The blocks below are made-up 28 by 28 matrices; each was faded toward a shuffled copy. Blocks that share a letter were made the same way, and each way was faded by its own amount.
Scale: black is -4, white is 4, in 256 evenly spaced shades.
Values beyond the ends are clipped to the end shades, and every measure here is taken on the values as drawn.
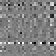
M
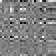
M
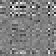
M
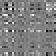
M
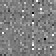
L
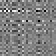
M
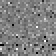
L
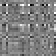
M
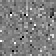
L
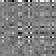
M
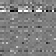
M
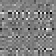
M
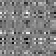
M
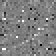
L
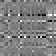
M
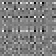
M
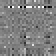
M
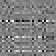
M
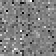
L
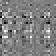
M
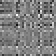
M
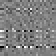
M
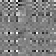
M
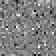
L
